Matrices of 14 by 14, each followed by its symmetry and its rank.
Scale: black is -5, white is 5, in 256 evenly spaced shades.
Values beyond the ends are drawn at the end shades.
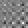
symmetric, rank two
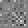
symmetric, rank three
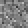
antisymmetric, full rank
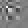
symmetric, rank two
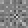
symmetric, rank three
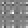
symmetric, rank two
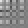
symmetric, rank one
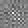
symmetric, rank two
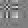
symmetric, rank one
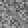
antisymmetric, full rank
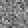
antisymmetric, full rank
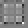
symmetric, rank one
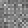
symmetric, rank three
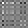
symmetric, rank one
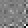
symmetric, rank two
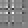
symmetric, rank one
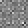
symmetric, rank three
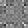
symmetric, rank two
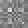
symmetric, rank three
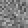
antisymmetric, full rank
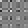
symmetric, rank one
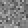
antisymmetric, full rank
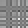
symmetric, rank one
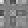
symmetric, rank two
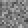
antisymmetric, full rank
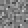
antisymmetric, full rank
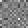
symmetric, rank three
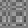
symmetric, rank one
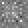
symmetric, rank three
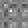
symmetric, rank two
